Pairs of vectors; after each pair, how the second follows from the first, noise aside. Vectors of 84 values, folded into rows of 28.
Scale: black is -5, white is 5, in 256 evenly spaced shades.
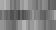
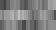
negated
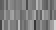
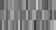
copied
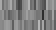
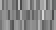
sign-scrambled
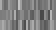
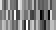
scaled up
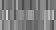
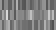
copied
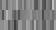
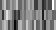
scaled up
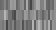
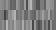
negated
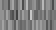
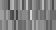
copied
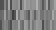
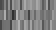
copied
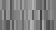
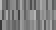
shuffled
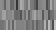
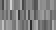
shuffled
